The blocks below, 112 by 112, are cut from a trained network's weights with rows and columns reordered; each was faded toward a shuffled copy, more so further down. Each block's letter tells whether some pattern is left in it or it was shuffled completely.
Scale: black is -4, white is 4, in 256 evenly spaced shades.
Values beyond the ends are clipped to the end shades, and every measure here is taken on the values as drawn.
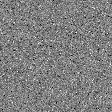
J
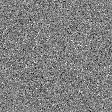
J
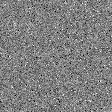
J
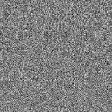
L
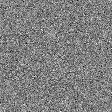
J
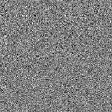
L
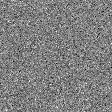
J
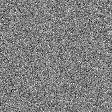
J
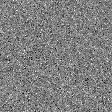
J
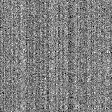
L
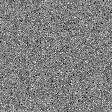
J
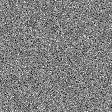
J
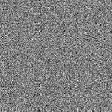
L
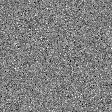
J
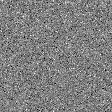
J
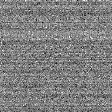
L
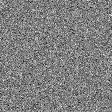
J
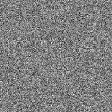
L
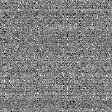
L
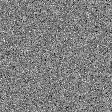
J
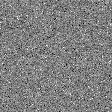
J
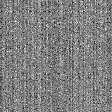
L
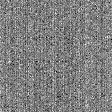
L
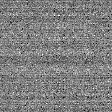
L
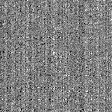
L
